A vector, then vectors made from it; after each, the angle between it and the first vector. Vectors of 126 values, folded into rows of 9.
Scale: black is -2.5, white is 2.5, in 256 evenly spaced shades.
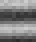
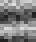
nearly parallel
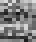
partly aligned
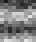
nearly opposite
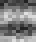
nearly opposite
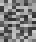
orthogonal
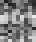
partly opposed
